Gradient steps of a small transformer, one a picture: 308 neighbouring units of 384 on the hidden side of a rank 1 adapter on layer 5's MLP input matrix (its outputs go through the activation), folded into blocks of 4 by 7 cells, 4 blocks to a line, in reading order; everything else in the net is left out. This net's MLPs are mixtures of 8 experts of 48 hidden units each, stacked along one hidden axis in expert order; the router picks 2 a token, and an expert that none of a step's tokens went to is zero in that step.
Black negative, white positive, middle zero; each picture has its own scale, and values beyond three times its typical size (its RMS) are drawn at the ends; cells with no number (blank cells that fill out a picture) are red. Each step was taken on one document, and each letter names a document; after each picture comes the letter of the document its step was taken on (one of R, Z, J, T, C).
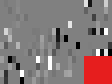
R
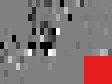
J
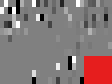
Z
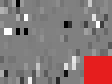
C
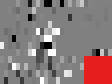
J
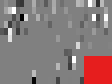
Z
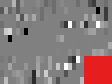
C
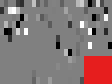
Z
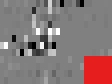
J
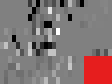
J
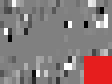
C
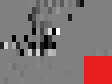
J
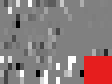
R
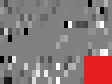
C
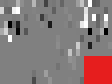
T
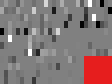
T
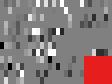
R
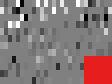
T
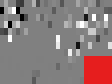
Z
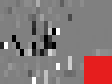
J
